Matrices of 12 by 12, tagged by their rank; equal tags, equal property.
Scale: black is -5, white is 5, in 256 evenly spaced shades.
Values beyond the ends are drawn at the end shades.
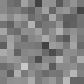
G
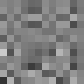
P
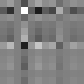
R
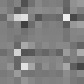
P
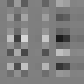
R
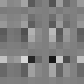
R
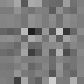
P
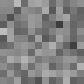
G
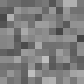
G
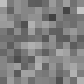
G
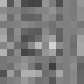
P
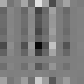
R
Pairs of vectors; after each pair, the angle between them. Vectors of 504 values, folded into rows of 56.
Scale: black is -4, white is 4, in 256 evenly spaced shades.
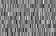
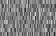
partly aligned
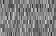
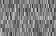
nearly parallel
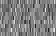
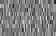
partly opposed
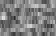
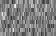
partly aligned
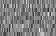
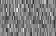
orthogonal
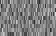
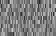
nearly parallel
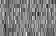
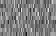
partly opposed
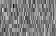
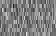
nearly parallel
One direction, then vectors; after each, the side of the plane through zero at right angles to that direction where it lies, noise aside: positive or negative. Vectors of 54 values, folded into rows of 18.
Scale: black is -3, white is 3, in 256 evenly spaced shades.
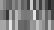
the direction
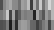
negative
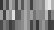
negative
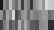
negative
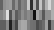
negative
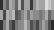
negative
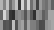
negative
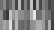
positive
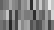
negative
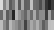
positive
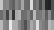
positive
